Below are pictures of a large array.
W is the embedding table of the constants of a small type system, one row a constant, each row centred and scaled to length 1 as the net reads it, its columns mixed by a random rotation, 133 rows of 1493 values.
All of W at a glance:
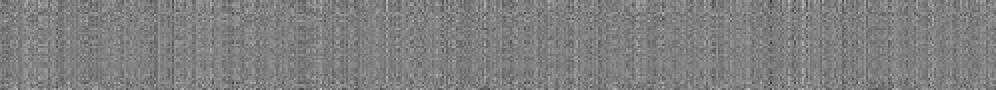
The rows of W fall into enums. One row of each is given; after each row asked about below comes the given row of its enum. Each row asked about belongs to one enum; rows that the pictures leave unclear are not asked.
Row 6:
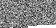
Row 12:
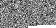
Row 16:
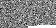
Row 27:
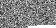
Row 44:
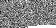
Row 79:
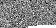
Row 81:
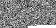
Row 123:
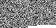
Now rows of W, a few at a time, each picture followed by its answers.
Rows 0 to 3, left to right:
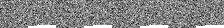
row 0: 16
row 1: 123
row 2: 16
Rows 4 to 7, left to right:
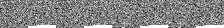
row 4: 16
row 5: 16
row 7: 6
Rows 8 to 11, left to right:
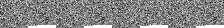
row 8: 27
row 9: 27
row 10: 16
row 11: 27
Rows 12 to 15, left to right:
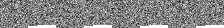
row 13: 123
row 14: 16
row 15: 12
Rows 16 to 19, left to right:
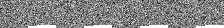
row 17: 12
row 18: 79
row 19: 123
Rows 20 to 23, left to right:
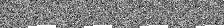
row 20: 123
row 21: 79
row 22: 81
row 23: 81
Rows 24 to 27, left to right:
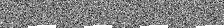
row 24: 6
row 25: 16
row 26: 6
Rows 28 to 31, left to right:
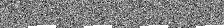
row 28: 12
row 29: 27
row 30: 81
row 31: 6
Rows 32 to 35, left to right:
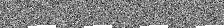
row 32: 81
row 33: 79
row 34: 6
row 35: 27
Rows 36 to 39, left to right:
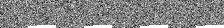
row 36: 27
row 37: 12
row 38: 6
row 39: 6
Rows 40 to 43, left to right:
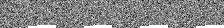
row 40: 123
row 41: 16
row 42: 79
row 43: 79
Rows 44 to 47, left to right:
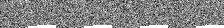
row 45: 123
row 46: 12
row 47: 16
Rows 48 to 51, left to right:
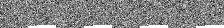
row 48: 27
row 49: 79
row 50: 81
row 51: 12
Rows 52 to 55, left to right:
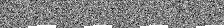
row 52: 123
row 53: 16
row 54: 16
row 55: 12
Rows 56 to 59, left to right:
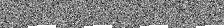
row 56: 6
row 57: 79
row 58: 6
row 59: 12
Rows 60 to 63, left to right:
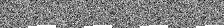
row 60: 123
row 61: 79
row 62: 27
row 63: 123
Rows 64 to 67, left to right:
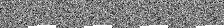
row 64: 16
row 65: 123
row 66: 27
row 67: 27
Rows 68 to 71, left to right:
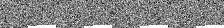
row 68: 6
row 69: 79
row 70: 27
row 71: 79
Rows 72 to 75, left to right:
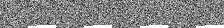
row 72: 81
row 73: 6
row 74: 16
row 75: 6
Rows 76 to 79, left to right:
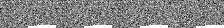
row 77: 16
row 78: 16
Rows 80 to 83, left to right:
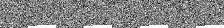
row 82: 79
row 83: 12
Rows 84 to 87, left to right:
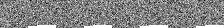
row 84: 79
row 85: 16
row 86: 27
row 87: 123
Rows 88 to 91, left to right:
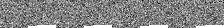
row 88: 6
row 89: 6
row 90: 79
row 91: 27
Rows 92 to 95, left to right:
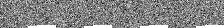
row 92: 27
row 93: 79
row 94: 12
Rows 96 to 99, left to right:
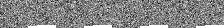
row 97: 12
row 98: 79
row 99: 12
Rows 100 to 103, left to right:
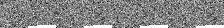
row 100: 79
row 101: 27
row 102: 6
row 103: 27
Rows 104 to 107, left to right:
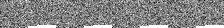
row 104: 44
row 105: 6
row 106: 27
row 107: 123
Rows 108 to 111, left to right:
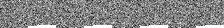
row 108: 16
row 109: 123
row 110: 6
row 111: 6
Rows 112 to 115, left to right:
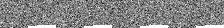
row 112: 6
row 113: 79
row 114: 16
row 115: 6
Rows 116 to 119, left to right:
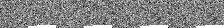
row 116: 16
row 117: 81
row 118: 27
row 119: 27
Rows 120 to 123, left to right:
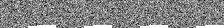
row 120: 12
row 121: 123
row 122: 16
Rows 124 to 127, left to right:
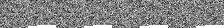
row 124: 123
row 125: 123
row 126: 81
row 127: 27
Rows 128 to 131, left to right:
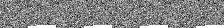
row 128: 81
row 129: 79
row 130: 81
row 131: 79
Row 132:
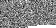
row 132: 44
